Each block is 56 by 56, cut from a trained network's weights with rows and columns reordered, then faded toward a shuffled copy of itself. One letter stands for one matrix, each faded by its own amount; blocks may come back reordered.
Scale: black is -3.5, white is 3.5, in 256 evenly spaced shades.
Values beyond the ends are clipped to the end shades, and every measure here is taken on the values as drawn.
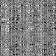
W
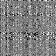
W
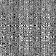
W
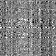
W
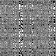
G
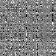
G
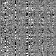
G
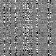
G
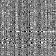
W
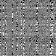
G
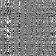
G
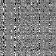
G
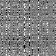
G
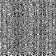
W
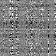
G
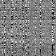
G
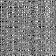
W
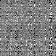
G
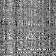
W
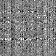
W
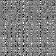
G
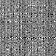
W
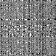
W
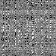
G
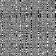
G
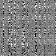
G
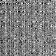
W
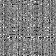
W
